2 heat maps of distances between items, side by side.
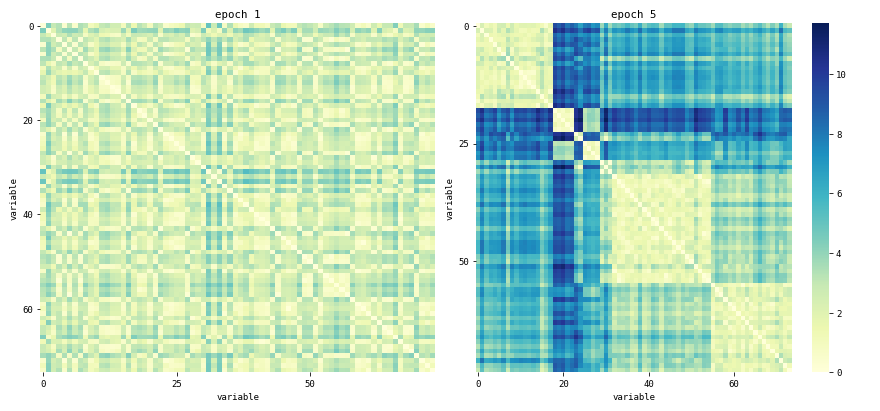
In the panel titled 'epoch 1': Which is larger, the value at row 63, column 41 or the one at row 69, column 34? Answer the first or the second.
the second
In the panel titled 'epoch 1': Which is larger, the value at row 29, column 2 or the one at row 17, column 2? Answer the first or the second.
the second
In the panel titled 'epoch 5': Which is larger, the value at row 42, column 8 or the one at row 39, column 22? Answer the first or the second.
the second
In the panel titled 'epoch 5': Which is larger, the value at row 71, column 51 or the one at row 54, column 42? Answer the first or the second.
the first
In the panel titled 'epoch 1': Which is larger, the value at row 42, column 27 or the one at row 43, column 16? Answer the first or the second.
the first
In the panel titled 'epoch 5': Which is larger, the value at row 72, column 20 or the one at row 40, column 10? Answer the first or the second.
the first
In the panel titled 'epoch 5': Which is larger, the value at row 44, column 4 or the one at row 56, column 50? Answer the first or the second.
the first
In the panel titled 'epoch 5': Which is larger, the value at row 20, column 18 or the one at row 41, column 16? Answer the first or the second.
the second
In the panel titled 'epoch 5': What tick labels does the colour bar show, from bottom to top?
0, 2, 4, 6, 8, 10
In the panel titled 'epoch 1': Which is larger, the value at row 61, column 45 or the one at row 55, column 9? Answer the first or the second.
the second
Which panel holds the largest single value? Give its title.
epoch 5
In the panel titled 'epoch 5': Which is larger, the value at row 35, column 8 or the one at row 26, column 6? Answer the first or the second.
the second
